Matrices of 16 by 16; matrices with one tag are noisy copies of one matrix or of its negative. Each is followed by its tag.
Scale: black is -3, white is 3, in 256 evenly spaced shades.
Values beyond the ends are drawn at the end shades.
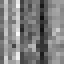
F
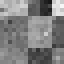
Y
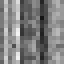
F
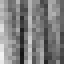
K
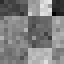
Y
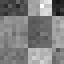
Y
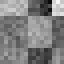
Y
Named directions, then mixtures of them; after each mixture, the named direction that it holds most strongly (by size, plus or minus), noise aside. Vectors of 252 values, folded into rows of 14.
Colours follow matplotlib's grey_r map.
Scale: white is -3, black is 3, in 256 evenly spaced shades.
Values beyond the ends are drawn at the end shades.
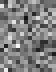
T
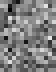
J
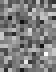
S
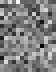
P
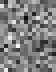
T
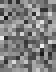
P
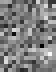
S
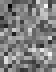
J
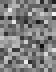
S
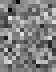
J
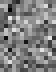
J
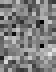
P
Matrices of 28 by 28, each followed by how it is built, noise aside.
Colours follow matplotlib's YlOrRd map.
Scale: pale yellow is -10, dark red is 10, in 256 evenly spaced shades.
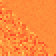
lower triangular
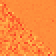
lower triangular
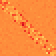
banded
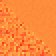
lower triangular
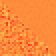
lower triangular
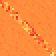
banded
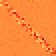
banded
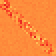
banded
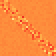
banded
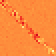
banded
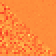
lower triangular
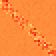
banded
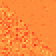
lower triangular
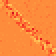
banded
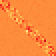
banded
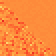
lower triangular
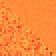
lower triangular
